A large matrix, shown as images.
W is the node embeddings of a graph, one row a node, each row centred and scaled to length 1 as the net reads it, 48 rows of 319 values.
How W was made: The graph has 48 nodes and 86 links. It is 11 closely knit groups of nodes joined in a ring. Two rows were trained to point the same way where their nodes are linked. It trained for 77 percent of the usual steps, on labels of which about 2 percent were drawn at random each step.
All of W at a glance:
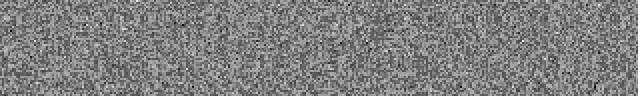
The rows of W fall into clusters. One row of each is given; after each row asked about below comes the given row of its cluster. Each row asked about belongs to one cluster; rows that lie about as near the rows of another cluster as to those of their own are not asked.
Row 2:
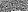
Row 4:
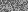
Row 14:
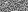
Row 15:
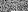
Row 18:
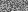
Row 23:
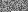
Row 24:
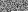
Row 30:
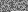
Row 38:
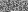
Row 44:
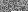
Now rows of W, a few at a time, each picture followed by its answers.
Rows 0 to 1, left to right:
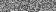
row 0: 15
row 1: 18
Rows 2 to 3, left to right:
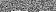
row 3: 44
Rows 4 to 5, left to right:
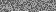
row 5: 14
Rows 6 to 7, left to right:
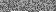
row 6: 38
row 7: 23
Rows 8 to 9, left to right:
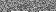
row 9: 2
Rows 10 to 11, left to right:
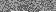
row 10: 15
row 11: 44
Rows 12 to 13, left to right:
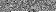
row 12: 2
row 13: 4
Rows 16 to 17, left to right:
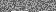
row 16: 44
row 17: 14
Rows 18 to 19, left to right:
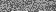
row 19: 15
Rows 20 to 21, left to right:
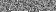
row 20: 24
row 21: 24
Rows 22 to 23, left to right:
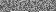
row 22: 38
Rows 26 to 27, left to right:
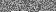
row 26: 23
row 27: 18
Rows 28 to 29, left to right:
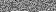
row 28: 30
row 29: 14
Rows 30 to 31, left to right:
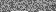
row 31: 15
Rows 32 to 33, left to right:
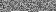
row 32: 14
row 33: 30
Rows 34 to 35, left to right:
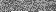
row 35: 15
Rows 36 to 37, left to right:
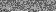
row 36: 4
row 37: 4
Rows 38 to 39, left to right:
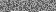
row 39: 14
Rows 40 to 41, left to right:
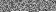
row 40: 30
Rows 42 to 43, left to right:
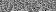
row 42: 18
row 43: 18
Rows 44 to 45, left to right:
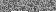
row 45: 24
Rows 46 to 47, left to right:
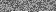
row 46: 4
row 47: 30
